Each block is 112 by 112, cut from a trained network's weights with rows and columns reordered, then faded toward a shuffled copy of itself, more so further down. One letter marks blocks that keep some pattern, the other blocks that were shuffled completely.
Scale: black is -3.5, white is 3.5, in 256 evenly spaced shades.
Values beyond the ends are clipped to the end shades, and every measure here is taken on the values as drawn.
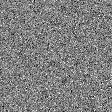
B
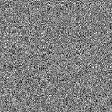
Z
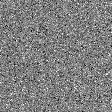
B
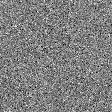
B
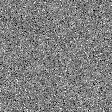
B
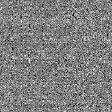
Z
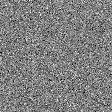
B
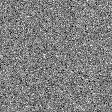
B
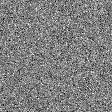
B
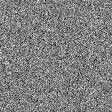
B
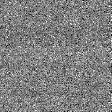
Z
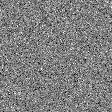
B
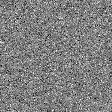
B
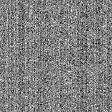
Z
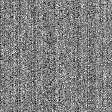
Z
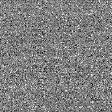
Z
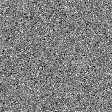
B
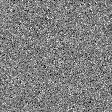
B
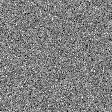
B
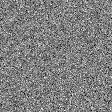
B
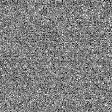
Z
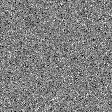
B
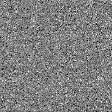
Z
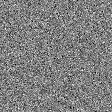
B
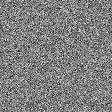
B
